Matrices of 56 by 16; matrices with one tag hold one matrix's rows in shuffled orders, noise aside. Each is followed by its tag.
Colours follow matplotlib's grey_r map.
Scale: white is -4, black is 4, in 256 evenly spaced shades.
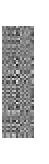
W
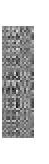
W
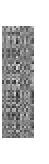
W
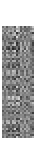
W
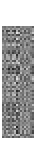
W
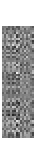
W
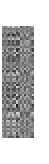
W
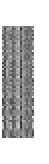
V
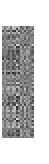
W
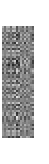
W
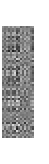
W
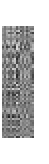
W
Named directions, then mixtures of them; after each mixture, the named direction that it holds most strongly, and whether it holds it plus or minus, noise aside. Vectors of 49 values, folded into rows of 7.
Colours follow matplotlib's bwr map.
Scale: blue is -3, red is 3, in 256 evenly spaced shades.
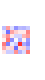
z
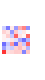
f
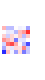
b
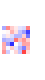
b, minus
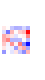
z, plus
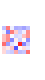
z, plus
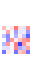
z, minus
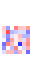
z, minus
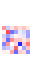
z, minus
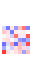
f, plus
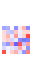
f, plus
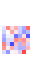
f, minus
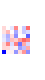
f, minus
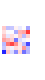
b, plus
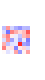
z, plus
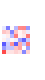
f, plus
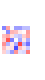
z, plus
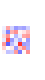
z, plus
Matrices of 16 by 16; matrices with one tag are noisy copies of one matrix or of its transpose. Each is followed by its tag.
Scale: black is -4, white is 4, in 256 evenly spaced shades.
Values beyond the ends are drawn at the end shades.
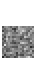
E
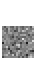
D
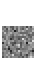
D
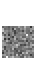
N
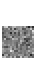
N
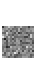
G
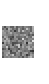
D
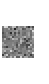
N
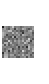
G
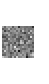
D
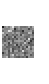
G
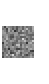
D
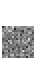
G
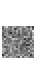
N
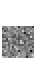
D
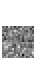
E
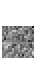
E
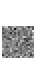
N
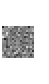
G
